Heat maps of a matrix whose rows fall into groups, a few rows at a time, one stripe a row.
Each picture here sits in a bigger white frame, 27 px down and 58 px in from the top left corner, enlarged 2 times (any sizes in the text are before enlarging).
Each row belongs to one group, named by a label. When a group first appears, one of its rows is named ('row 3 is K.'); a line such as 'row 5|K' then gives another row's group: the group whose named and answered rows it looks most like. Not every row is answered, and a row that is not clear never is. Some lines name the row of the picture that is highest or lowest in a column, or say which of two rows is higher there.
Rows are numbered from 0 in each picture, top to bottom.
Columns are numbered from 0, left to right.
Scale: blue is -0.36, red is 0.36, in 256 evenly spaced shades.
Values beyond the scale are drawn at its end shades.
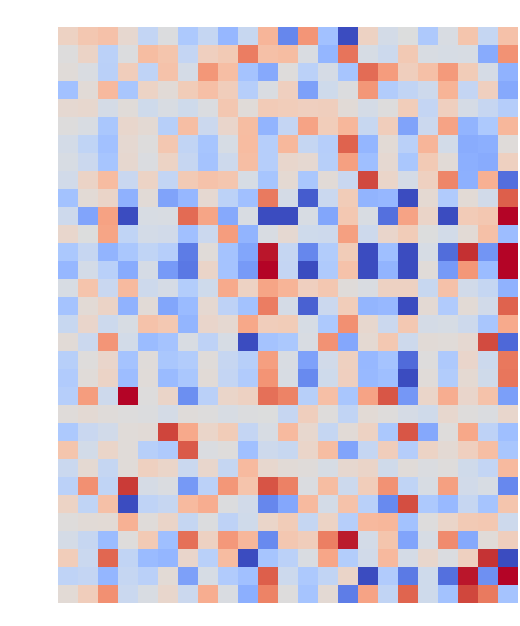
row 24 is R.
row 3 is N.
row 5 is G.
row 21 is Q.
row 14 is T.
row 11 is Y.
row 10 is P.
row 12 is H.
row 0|Q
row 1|R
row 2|N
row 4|T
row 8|N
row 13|H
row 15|H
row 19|H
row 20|T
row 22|N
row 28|G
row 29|Y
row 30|H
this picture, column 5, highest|22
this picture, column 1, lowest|10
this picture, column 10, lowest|10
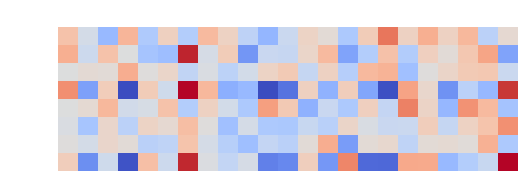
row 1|Y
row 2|T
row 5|P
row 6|Y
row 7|P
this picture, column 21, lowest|3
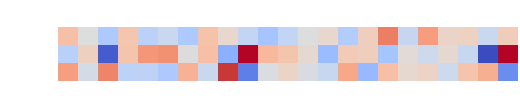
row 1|R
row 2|Y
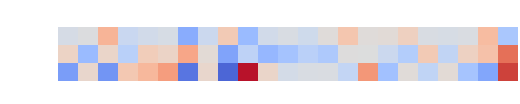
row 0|Y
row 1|P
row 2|R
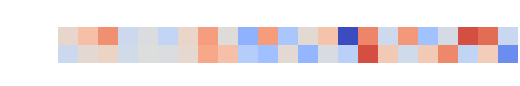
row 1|N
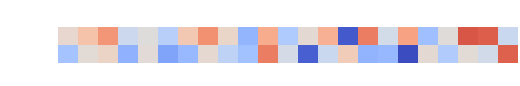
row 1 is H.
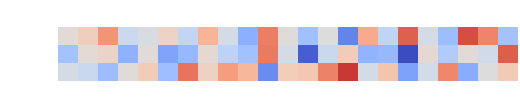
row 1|H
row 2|G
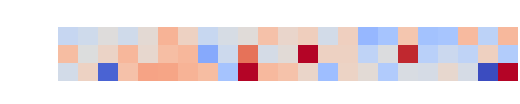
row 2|R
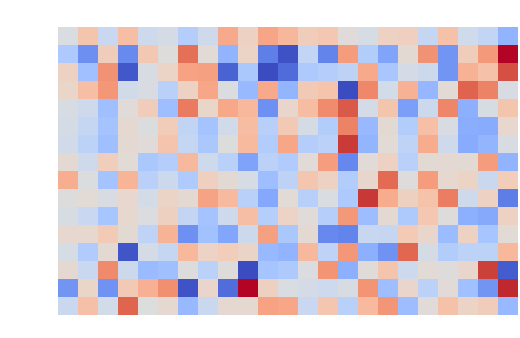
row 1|P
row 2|P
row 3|Q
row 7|Y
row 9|N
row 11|Q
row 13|Y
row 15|T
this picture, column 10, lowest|2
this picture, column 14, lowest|3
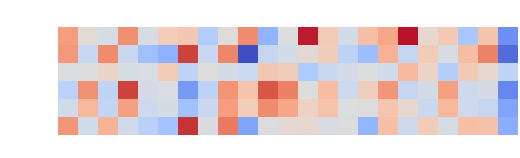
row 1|Y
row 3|T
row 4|T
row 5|Y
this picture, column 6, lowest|3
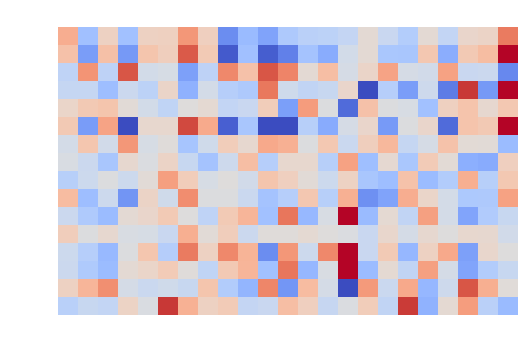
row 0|P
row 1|P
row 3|H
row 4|Q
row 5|P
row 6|T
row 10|G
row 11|Y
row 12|G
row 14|Q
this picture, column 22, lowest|2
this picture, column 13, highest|12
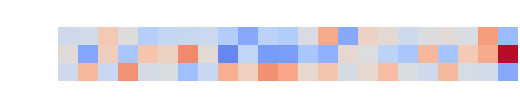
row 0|Y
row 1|P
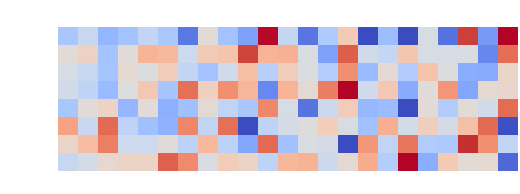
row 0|H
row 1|R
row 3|G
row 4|H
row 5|Y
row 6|Q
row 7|N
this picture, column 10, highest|0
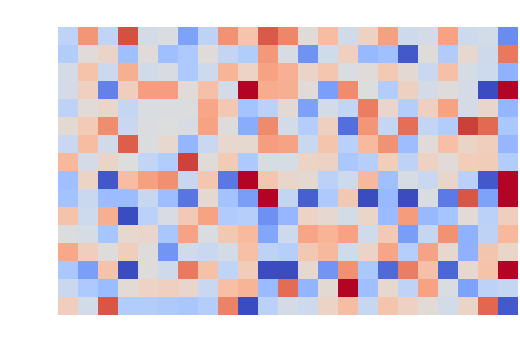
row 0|T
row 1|H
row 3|R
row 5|Q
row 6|T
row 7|Y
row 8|R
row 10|P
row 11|G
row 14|G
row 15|Y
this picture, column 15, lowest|9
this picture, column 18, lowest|10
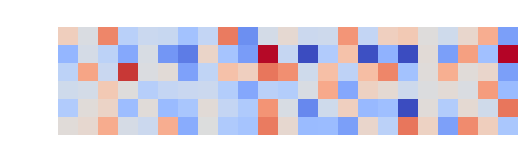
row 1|H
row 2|T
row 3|Y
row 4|H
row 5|Q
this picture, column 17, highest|5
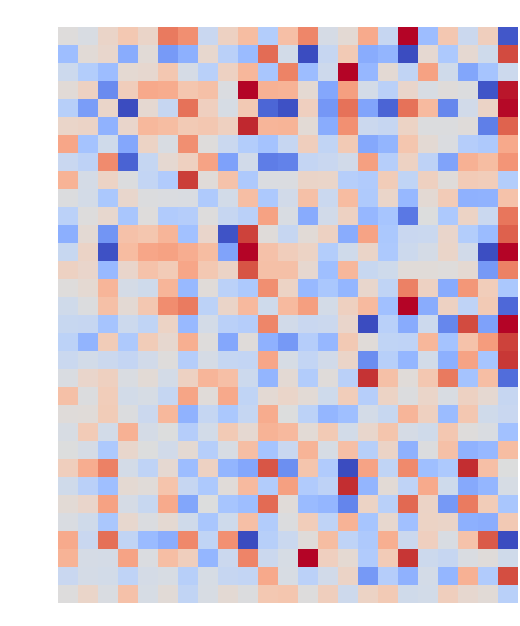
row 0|N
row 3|R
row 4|P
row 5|R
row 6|P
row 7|P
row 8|Y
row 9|G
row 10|H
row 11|R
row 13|R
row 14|Q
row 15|N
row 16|H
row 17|P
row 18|H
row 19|N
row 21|Q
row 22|T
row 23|G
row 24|Q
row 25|G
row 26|Q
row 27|G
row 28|Y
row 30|H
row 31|T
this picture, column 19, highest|19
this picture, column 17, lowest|1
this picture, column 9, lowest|28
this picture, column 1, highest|24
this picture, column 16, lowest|4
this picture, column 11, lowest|4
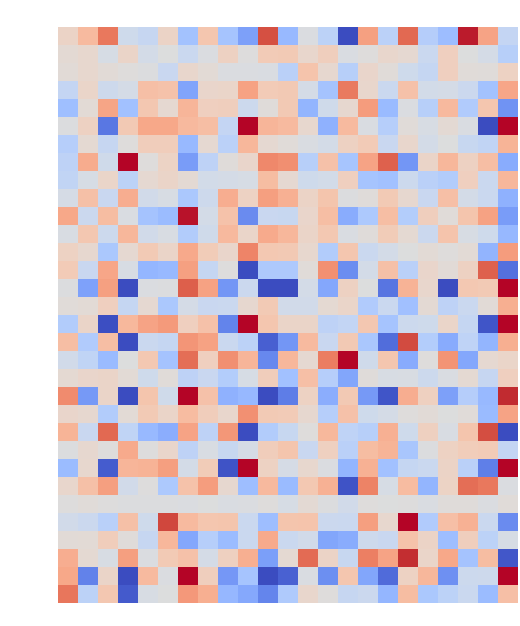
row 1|T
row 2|Q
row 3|R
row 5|R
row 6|R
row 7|T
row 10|Y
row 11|T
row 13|Y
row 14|P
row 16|R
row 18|G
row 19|Q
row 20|P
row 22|Y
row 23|T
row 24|R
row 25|Q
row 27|N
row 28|Q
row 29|N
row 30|P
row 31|P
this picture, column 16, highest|7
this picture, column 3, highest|7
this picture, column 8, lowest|24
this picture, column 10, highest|0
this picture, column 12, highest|29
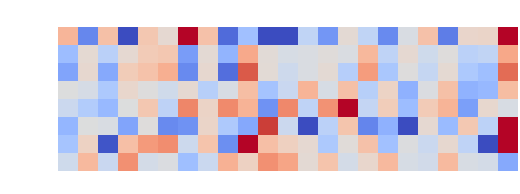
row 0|P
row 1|R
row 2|R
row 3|G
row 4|G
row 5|H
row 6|R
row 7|T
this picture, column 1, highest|7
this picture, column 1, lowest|0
